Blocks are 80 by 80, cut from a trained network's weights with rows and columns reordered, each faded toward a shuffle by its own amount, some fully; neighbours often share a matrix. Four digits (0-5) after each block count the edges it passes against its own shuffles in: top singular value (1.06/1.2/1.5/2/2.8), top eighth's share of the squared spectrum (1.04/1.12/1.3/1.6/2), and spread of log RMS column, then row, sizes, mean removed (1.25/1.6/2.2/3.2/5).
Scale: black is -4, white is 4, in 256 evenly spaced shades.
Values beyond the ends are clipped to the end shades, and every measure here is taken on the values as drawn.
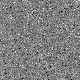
0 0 0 0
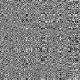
4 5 3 3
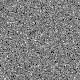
0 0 0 0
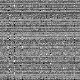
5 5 3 2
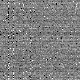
3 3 2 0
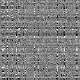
4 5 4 2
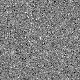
2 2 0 1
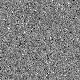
0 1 0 0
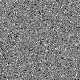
0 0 0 0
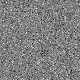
0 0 0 0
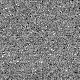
1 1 0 0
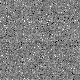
1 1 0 0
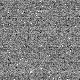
2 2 0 0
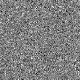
3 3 1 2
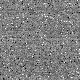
1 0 0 0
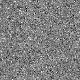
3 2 0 1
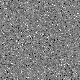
0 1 0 0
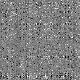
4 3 1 3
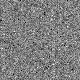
0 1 0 0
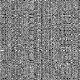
4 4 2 3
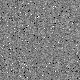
1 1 0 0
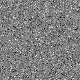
1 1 0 0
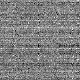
4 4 2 2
